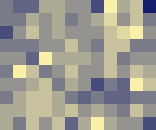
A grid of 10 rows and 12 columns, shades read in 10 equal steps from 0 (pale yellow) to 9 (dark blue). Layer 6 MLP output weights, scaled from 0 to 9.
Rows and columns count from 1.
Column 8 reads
7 3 4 5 4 4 7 5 3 0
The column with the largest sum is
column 12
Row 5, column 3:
6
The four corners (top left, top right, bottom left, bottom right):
5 9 3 7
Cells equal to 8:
0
